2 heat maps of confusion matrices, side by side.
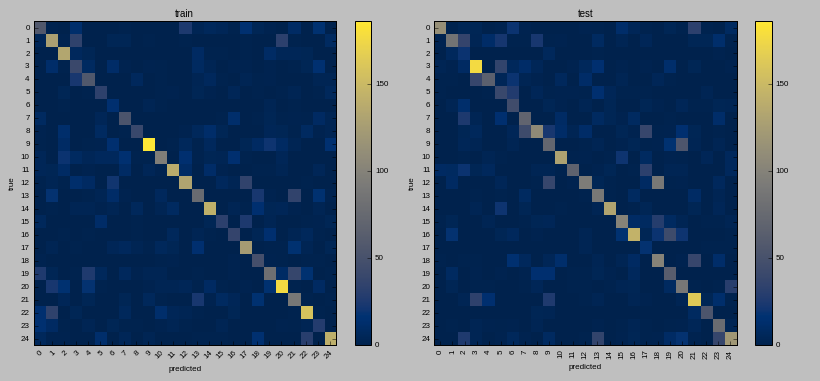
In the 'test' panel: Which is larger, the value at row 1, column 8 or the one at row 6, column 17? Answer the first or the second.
the first
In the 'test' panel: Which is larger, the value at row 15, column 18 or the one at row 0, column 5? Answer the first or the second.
the first
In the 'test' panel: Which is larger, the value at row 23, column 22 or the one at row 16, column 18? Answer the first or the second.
the second
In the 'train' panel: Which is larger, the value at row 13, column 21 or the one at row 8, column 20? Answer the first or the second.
the first
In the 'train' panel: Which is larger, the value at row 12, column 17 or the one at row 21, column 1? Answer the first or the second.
the first
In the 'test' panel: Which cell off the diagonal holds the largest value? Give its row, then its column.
12, 18
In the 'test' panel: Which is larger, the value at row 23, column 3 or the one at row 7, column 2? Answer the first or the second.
the second
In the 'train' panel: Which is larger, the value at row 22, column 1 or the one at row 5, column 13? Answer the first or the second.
the first
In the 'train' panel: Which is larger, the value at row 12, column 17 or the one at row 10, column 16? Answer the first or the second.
the first
